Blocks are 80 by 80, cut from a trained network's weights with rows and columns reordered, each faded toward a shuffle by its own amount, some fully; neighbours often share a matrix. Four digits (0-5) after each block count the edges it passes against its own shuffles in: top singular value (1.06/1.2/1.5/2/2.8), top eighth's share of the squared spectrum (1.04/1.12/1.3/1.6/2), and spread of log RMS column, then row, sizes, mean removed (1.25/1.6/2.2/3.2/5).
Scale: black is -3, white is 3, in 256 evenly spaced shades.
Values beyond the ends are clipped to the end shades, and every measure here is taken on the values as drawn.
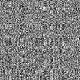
4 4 1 2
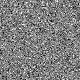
1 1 0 0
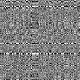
5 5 2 4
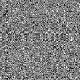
4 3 2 2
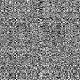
4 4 2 3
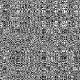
4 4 2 3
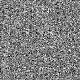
2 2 1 1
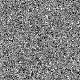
3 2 1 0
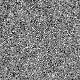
2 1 0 0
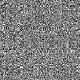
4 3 2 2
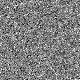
0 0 0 0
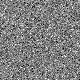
0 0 0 0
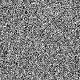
2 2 0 1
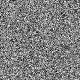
2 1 0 0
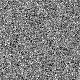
0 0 0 0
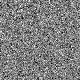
0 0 0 0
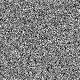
1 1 0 0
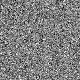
0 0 0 0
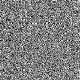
3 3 0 2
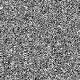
3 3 1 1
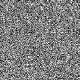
3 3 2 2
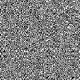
4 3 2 2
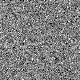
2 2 0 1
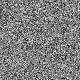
2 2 0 0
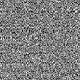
4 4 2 2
